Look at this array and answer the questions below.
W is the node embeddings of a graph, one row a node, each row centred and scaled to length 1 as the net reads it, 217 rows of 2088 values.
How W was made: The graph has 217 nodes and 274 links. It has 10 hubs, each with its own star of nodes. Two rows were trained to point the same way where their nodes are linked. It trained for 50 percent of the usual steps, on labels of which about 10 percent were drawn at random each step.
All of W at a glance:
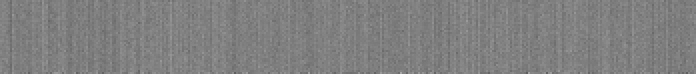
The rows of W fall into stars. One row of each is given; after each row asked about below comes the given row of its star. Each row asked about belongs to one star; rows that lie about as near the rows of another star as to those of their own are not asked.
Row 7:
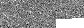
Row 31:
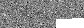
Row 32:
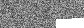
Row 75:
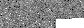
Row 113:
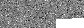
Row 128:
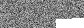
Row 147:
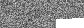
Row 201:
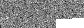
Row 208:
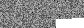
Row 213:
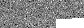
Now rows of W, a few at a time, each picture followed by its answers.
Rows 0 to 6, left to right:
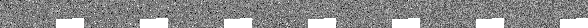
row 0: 32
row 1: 128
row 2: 128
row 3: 32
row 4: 32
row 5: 75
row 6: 32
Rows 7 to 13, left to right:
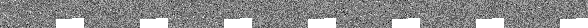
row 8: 213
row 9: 7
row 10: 31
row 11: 147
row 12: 147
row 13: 75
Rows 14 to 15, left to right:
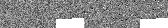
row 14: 147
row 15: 147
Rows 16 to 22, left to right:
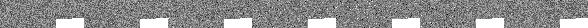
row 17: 128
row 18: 201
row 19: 201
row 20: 128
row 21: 113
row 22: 201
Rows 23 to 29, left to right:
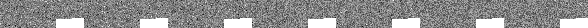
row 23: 31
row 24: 128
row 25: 147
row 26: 147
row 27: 75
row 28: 32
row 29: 31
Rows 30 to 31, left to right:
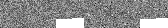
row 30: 32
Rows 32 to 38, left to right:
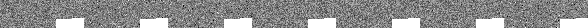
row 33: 213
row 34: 7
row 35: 147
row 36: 213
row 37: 113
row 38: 128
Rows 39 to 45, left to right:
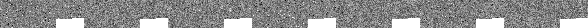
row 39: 7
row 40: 128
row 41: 128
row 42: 113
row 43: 201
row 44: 7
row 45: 201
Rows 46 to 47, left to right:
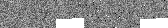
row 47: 113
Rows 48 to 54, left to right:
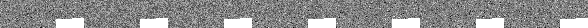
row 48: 31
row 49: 75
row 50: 113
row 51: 31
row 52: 201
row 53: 201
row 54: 31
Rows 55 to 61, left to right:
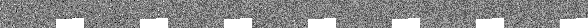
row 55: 7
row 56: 213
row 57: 32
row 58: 113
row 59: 201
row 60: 201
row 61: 201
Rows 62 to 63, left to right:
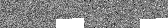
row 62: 31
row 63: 32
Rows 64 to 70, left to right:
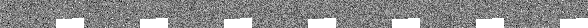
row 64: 32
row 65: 128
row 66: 201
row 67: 31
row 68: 32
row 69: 213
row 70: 7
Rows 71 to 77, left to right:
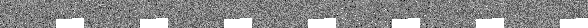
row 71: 31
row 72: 7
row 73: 75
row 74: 32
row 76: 31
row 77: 147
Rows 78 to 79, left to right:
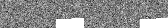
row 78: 147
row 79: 201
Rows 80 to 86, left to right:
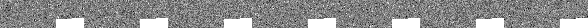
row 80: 201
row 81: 31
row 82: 113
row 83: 32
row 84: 213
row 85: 113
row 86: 7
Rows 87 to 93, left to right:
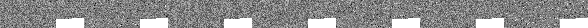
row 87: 31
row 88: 32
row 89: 75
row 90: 7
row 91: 201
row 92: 208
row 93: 208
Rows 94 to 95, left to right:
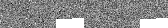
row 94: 32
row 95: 147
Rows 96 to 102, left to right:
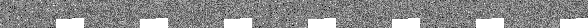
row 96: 75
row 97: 31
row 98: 113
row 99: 128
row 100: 7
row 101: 31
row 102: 7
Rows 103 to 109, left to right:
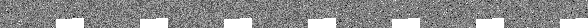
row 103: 147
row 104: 7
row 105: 113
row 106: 201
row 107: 31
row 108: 213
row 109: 113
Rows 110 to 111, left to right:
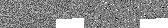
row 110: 32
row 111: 208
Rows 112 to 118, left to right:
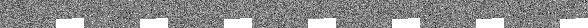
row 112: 32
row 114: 7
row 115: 128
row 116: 147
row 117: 31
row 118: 31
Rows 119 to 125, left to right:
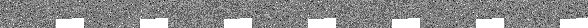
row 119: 208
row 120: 213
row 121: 31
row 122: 213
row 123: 32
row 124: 213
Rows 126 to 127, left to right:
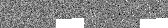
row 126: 208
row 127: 147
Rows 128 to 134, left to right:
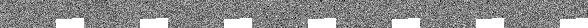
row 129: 128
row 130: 213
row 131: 113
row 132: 32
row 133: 32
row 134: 213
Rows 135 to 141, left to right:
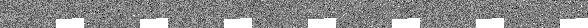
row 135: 147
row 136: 147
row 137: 201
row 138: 7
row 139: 213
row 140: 201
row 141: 213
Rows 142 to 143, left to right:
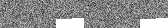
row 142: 31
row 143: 7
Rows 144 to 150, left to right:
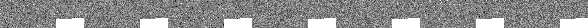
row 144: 7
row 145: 128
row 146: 128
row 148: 31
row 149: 208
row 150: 113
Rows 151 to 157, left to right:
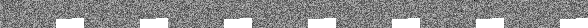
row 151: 128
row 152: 31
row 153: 128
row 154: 113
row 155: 113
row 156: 208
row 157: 213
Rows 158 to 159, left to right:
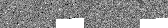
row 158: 75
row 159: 208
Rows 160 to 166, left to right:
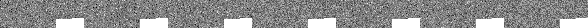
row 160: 31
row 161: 75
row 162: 7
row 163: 32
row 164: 7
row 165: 201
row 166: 208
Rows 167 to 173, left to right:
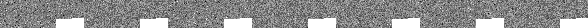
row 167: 31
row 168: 7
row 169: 113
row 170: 75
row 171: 32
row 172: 208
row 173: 32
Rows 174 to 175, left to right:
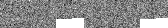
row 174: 32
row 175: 75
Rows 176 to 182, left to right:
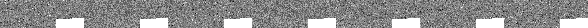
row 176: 147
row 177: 201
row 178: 201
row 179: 201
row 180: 201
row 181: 147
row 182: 201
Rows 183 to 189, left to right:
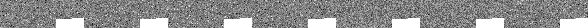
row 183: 208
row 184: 7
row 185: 208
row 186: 147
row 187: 201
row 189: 213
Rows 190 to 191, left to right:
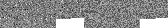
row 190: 201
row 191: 208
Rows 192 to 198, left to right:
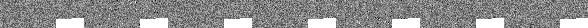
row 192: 128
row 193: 213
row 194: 7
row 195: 113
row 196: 75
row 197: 75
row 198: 147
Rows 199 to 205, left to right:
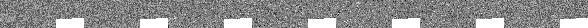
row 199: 147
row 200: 7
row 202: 7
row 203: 208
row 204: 208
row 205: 201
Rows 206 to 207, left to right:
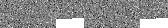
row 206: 32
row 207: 31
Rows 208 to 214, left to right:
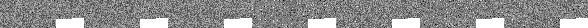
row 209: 7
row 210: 31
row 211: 75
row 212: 147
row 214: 147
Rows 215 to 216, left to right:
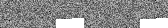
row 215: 31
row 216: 32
